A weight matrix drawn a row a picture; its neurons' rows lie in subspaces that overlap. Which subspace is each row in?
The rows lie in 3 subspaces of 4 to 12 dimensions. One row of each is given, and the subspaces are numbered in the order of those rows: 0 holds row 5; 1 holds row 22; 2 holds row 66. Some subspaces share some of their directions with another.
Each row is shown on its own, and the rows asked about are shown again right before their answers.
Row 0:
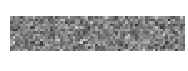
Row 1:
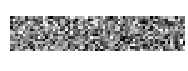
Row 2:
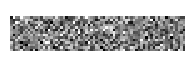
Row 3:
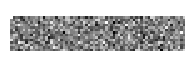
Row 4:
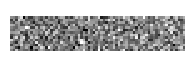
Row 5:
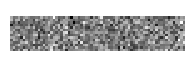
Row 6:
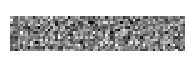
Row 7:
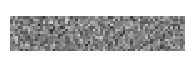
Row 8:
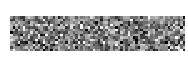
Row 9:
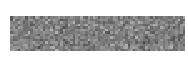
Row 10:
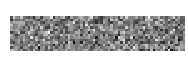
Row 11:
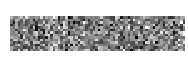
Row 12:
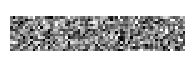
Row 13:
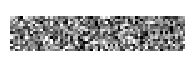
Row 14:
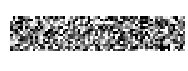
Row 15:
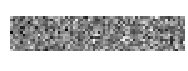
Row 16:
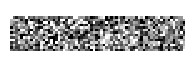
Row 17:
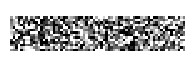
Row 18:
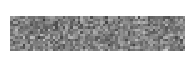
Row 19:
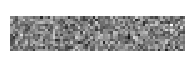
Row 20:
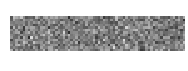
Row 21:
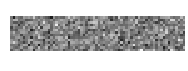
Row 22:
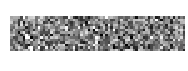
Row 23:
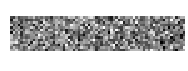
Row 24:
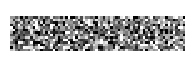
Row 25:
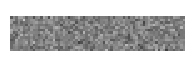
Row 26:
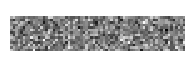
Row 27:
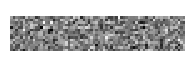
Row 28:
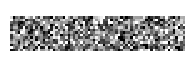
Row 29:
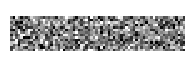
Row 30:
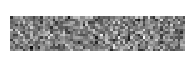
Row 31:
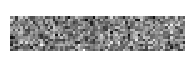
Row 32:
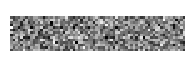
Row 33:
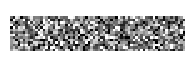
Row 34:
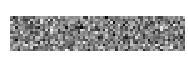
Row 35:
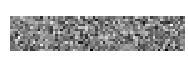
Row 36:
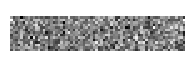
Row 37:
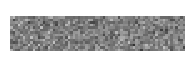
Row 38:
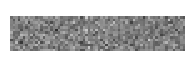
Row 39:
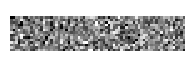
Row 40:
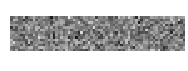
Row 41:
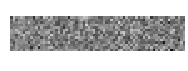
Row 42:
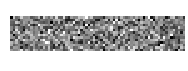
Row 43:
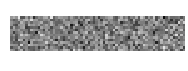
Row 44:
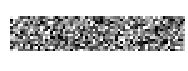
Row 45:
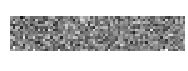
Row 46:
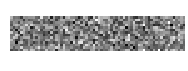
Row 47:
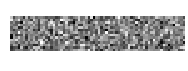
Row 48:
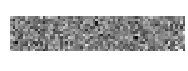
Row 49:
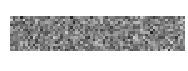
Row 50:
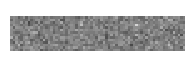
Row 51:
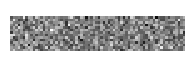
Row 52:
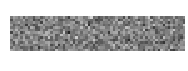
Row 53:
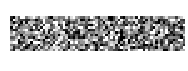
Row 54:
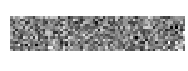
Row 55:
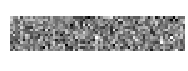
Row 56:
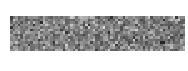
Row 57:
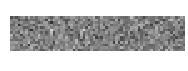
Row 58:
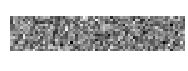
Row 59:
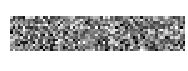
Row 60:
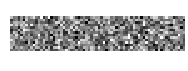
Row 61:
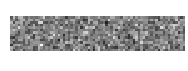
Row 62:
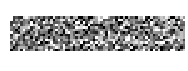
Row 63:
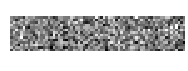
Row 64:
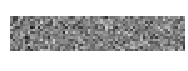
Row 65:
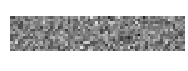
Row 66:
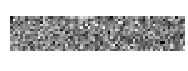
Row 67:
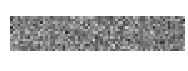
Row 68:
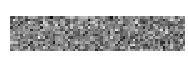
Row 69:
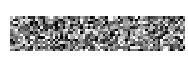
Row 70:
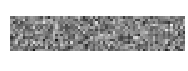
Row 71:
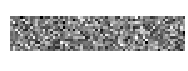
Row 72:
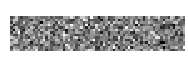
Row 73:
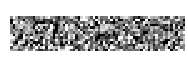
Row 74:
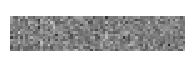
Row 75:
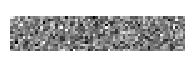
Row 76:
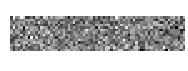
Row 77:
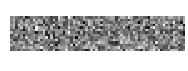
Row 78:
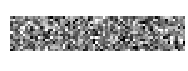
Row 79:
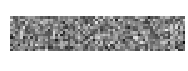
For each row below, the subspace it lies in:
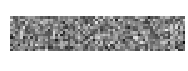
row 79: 0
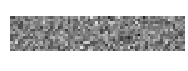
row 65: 1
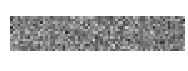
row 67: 0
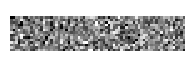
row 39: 1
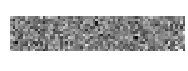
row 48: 0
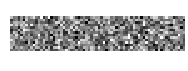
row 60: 0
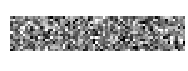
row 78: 2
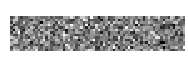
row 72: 1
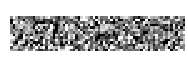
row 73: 2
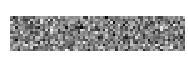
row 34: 1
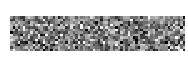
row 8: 0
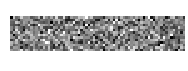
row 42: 1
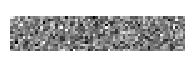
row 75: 1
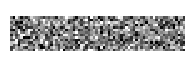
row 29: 1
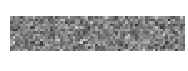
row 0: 1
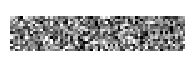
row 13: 1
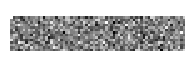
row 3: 1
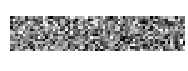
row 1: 2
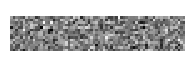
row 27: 1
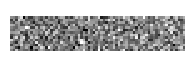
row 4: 1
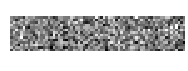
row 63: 0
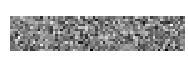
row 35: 1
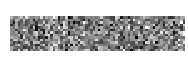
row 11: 0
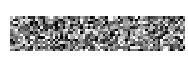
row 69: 0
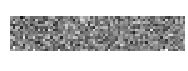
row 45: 0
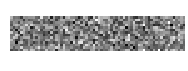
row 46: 2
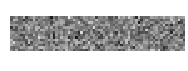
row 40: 0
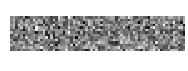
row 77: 0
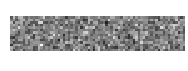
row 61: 1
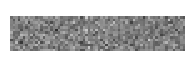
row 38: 1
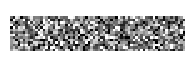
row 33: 1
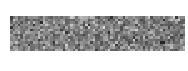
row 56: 2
